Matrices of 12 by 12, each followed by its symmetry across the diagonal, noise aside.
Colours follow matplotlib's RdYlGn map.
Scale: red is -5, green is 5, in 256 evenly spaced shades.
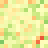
symmetric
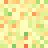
neither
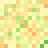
symmetric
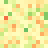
neither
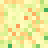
symmetric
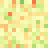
neither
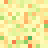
neither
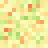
symmetric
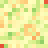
symmetric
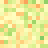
neither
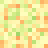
symmetric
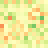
neither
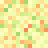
symmetric
